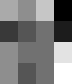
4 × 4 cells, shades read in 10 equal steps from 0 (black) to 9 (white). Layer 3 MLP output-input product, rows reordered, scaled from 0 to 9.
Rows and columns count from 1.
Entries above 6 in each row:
1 0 1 1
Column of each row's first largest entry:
3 3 4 4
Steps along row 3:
down same up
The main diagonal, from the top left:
6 3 4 9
